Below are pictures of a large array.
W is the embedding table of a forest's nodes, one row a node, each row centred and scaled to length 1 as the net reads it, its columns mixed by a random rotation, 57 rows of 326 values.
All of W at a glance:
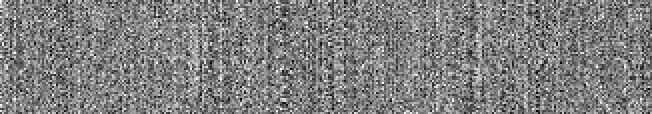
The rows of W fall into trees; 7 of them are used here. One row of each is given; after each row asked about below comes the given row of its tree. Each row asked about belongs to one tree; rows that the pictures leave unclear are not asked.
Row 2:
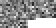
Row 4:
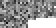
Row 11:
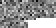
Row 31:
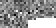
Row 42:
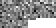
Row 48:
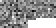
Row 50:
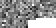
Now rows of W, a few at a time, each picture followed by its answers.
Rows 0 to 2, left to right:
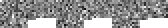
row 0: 48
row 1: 48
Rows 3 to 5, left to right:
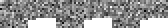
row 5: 48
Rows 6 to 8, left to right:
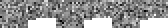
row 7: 4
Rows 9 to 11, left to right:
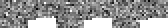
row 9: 50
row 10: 42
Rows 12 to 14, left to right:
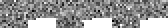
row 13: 11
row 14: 4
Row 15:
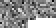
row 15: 2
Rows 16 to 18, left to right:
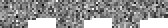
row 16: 11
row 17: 48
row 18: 2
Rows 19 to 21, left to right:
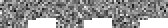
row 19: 48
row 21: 11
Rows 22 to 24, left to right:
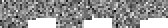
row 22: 11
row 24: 31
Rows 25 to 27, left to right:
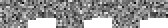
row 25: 2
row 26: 50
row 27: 2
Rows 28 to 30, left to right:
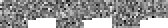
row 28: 48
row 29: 11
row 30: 31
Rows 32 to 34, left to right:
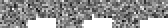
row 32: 2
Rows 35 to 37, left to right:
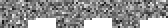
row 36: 48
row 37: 4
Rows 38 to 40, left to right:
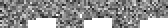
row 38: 2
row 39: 2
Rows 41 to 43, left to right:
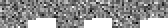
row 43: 50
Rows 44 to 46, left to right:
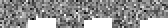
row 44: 2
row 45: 31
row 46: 48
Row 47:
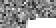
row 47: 2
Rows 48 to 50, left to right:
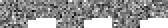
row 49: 50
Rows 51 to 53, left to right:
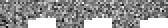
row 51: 4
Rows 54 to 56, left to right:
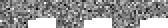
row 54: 50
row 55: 48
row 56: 42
